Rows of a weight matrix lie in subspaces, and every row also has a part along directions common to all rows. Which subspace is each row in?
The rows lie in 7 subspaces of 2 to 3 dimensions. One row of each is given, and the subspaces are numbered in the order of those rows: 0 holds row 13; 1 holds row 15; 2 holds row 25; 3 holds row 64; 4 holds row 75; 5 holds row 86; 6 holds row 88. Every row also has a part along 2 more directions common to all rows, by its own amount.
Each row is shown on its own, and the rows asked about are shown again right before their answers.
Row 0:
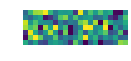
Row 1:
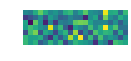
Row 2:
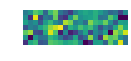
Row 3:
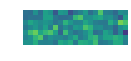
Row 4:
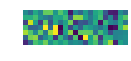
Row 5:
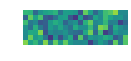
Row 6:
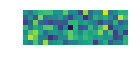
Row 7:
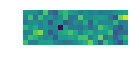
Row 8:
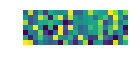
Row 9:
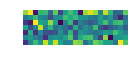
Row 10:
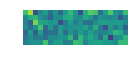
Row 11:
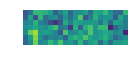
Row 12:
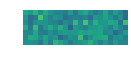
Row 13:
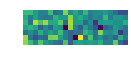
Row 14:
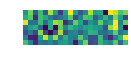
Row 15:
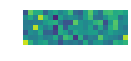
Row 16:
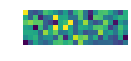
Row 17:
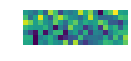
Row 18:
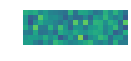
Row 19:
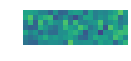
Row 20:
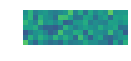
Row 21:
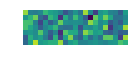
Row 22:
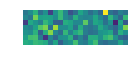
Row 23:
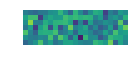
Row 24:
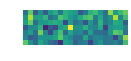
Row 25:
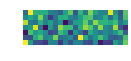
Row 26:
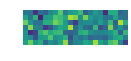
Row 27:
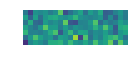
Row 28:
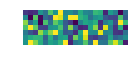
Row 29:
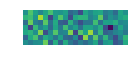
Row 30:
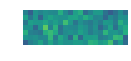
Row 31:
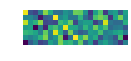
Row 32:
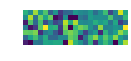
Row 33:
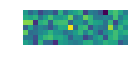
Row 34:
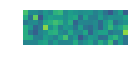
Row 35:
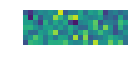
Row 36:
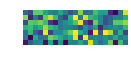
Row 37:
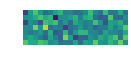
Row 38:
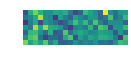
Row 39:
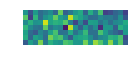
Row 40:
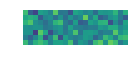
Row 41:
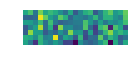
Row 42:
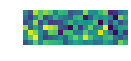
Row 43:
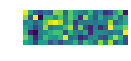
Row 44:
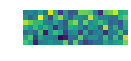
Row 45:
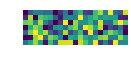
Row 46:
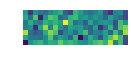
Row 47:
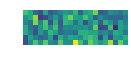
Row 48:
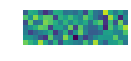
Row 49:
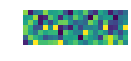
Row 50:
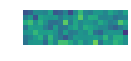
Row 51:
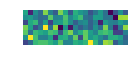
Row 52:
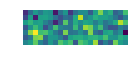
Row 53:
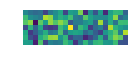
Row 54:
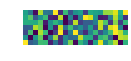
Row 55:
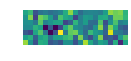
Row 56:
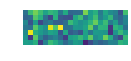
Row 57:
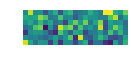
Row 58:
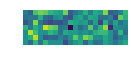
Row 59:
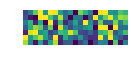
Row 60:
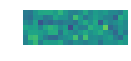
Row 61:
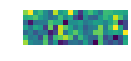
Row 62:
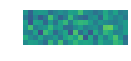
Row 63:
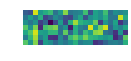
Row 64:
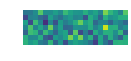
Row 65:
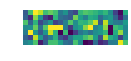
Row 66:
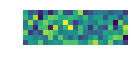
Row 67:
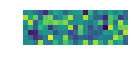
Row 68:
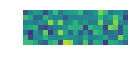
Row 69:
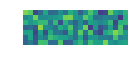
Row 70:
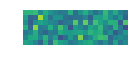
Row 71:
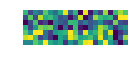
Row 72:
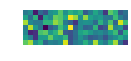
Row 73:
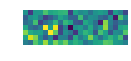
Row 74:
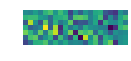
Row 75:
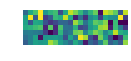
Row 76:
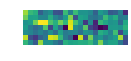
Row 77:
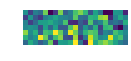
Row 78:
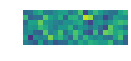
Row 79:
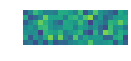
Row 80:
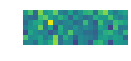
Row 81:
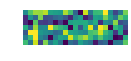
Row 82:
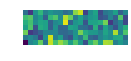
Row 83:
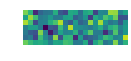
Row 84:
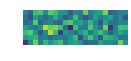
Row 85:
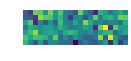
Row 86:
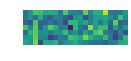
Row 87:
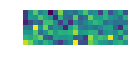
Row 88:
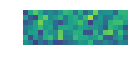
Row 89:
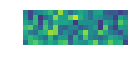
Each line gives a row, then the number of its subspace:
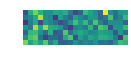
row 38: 1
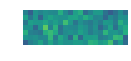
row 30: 6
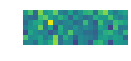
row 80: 5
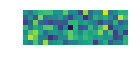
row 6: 2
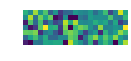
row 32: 0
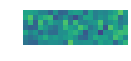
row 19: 0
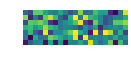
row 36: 6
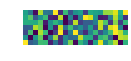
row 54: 6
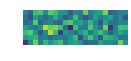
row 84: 2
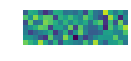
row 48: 1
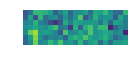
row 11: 4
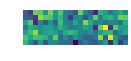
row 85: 5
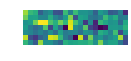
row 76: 0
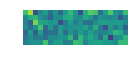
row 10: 5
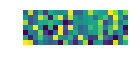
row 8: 0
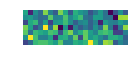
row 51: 2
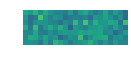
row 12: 3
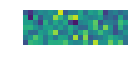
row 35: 0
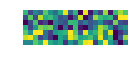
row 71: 2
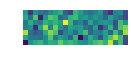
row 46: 2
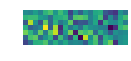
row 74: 3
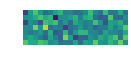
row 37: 1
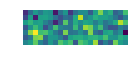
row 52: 4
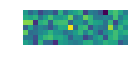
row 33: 5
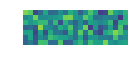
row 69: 5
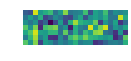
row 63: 5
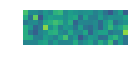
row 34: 4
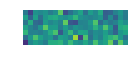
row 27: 0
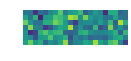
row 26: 0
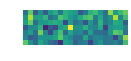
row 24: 3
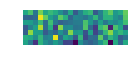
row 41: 5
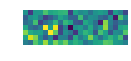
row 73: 6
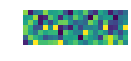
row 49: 6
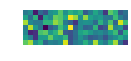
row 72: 0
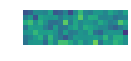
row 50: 4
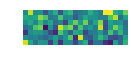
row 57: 1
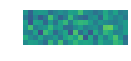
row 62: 3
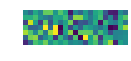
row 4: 3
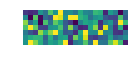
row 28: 0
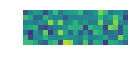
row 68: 5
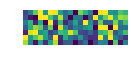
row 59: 5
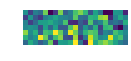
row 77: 1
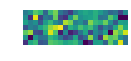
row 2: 2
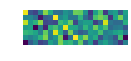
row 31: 1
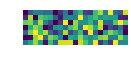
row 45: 4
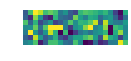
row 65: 2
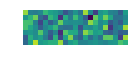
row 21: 6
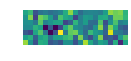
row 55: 2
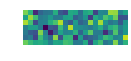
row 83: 6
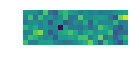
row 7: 2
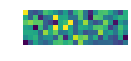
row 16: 1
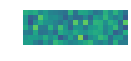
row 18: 3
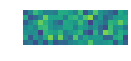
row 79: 6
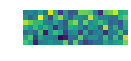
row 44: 4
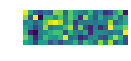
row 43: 4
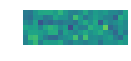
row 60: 0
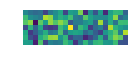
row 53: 5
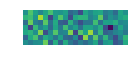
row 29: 3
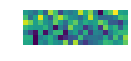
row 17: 4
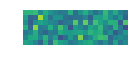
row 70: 3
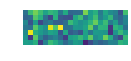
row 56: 2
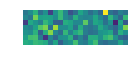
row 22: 1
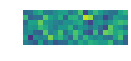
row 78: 6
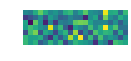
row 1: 3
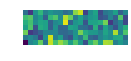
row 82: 4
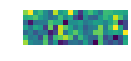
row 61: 4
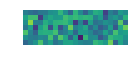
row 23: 3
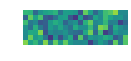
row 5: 6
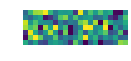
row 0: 2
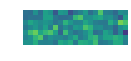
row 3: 4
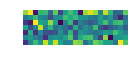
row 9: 5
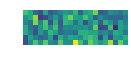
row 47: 5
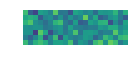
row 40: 6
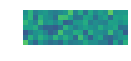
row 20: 2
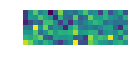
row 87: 1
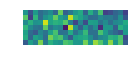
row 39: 0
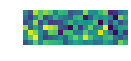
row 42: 0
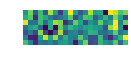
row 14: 1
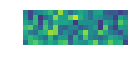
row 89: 0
